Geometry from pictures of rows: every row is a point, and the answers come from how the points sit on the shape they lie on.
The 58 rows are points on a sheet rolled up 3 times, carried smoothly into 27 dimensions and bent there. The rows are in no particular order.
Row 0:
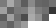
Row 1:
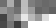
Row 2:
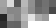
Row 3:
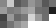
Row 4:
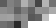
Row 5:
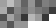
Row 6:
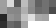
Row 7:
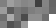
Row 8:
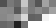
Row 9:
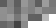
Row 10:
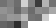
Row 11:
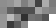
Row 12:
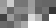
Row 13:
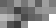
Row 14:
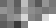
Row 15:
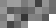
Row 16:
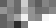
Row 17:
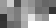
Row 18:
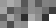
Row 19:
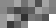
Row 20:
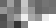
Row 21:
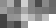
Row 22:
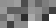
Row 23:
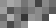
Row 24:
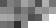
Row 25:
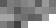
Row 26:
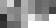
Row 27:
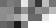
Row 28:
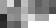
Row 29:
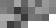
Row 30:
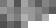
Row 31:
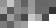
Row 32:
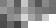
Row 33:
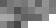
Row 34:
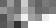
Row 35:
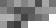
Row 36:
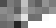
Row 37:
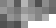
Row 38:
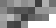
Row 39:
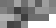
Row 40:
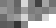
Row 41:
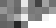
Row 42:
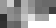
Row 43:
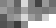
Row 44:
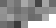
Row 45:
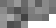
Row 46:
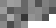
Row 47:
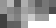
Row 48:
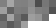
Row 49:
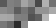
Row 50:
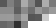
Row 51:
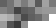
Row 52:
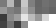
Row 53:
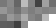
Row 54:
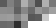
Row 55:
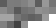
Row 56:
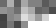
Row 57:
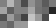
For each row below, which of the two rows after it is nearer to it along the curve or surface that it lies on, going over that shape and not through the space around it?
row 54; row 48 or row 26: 26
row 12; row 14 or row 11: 11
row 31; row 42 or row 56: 42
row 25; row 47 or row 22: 47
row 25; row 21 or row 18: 21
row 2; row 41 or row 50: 41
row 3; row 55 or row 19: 19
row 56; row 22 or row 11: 22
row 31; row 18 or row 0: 18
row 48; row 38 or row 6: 38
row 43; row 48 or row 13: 13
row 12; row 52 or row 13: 52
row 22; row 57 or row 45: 57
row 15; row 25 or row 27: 25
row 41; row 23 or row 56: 56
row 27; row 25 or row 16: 16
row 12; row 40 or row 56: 56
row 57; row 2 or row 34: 2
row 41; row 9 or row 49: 49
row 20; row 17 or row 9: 17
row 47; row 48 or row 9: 9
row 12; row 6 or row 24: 6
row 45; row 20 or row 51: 51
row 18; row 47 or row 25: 47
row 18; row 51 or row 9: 51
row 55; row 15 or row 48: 15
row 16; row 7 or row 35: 35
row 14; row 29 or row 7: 29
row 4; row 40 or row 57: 40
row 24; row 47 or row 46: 47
